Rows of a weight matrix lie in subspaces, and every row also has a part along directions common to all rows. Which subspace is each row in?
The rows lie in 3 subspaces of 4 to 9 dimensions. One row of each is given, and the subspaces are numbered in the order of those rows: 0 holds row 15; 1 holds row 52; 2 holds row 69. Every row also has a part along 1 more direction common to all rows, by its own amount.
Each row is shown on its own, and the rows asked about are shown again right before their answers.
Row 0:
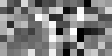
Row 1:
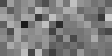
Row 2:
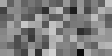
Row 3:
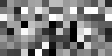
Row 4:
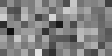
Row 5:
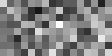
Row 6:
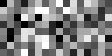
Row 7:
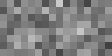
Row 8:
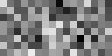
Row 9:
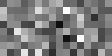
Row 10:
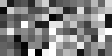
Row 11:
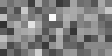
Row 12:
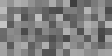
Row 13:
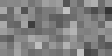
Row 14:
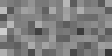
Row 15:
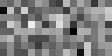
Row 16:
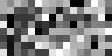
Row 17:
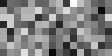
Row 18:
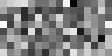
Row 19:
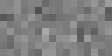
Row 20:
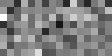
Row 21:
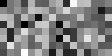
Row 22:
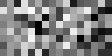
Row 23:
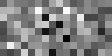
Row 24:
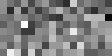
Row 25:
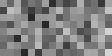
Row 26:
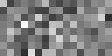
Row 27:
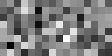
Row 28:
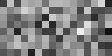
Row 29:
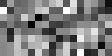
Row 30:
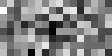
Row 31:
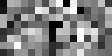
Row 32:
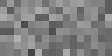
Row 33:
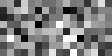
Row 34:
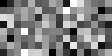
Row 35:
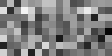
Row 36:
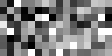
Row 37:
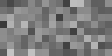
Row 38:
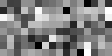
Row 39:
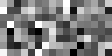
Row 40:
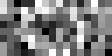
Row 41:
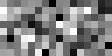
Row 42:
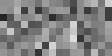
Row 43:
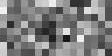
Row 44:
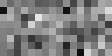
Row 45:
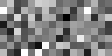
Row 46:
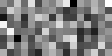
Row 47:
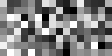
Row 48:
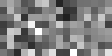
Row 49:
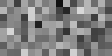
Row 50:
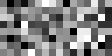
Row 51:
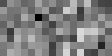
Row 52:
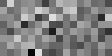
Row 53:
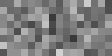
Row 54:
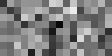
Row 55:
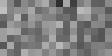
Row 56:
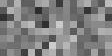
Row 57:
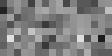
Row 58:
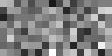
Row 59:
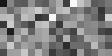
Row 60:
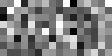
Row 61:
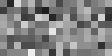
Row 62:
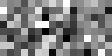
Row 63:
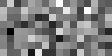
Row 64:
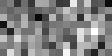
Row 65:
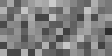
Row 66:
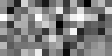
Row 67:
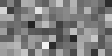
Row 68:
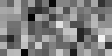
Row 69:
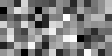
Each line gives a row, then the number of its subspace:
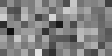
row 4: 0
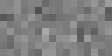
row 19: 0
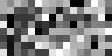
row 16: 1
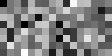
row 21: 1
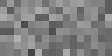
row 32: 1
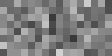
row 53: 2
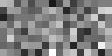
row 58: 1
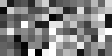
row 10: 1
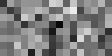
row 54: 2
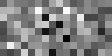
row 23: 2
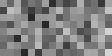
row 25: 2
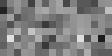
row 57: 2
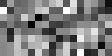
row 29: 0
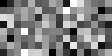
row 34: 1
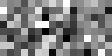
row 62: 2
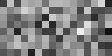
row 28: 2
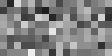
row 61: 1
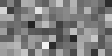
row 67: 0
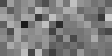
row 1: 1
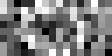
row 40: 1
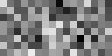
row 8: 2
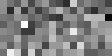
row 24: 0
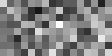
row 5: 2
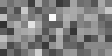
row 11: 0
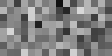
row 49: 2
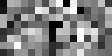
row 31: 2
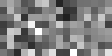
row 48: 2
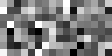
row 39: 2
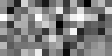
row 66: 0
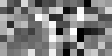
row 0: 0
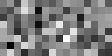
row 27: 2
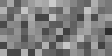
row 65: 2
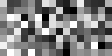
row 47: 1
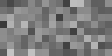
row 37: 1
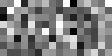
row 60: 0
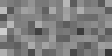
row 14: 2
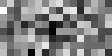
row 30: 1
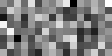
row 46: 0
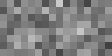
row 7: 2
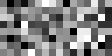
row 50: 1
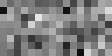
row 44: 0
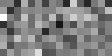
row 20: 0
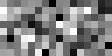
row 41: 2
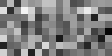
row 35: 2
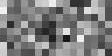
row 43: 1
